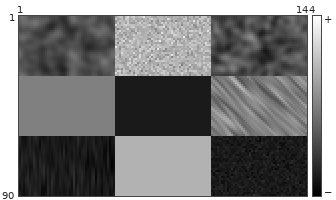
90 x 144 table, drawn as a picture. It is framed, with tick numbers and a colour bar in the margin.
The table splits into 3 rows of 3 panels. Panel 1,1: low, blotchy. Panel 1,2: high, fine-grained. Panel 1,3: low, blotchy. Panel 2,1: middling, flat. Panel 2,2: very low, flat. Panel 2,3: middling, slanting down to the right. Panel 3,1: very low, streaked downward, faint in contrast. Panel 3,2: high, flat. Panel 3,3: very low, fine-grained, faint in contrast.
